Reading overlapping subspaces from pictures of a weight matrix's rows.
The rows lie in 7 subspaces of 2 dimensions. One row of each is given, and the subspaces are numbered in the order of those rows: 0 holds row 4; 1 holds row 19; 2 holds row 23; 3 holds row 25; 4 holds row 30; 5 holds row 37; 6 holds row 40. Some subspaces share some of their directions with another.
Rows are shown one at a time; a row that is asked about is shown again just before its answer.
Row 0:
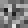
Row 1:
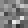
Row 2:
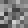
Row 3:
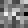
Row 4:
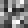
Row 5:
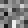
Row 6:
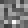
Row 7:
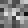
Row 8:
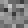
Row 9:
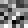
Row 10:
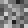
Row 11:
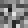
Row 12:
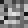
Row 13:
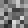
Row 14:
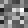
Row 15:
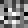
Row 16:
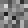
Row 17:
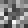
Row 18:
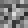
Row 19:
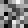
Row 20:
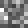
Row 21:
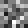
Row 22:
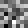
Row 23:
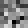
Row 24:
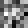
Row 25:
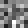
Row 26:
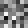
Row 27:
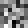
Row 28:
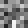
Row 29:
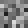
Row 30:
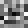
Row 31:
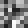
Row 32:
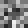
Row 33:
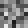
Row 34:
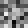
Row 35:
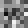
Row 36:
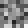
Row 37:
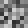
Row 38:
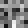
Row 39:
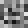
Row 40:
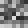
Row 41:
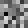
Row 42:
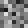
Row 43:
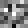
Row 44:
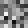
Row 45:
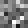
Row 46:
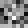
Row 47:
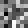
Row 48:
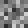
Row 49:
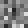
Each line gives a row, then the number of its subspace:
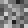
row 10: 1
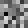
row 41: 0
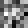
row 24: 6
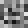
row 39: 4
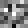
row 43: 1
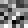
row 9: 6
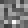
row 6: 4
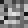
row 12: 4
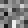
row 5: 3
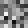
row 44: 0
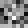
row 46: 3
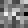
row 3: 6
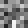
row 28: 3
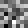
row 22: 0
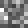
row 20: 3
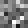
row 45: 2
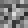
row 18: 1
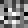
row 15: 4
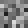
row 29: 5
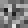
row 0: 1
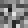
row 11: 1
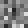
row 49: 2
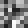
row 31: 0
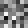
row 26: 0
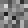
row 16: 0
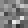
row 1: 2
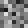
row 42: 1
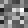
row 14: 5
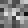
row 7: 6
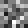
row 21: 2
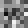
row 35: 6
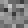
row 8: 1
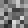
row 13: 5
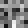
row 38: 3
